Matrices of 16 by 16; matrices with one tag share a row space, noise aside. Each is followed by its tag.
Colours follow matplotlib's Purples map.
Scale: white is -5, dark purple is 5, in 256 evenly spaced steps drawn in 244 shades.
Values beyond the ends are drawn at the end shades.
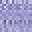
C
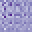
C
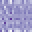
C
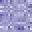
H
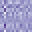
C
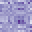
H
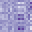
H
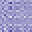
C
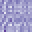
C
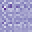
C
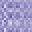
C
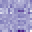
H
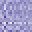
C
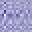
C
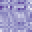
H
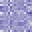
H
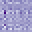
C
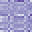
H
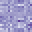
H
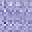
C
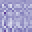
C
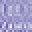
C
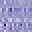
C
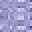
H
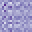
C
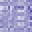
H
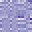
H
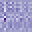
C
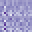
C
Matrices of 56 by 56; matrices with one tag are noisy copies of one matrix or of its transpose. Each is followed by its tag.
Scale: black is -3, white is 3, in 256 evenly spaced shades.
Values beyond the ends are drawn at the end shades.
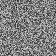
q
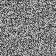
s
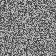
s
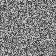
s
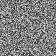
q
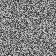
q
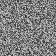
q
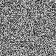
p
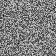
q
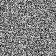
s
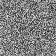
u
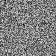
s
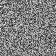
s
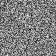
s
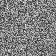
s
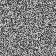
s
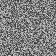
q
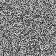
u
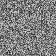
p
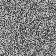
u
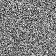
q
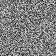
q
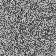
u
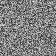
s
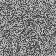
u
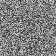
u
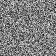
q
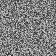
q
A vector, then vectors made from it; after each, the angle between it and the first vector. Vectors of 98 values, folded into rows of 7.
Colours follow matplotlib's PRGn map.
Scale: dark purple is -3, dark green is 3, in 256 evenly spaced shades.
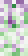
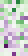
partly opposed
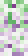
nearly opposite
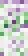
partly aligned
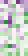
nearly parallel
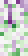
nearly parallel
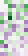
partly opposed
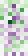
partly opposed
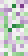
partly aligned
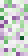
partly opposed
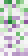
nearly opposite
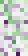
partly opposed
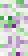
partly opposed
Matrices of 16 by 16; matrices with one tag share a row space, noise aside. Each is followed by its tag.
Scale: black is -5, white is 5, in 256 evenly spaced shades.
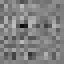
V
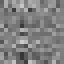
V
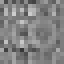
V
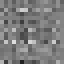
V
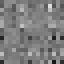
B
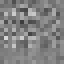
V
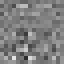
V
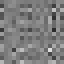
B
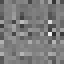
B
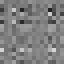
B
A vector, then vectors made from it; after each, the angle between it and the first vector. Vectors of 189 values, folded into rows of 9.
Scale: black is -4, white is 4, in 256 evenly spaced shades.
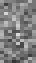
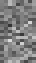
partly opposed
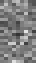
partly opposed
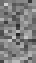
nearly opposite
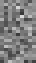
partly opposed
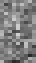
nearly parallel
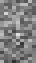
nearly parallel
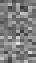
orthogonal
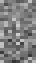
nearly parallel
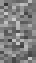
nearly parallel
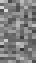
orthogonal
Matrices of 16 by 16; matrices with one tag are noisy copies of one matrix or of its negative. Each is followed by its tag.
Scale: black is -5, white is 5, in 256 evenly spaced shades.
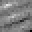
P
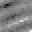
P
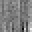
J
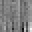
J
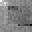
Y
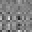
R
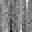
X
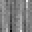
X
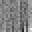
J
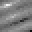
P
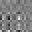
R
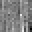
J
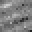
P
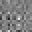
R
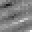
P
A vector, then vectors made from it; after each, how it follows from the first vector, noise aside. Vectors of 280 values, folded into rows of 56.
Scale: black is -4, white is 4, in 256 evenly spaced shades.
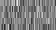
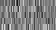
negated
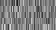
negated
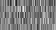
wrapped around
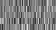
wrapped around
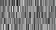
negated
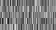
wrapped around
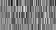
wrapped around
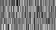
negated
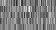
wrapped around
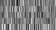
negated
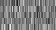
negated
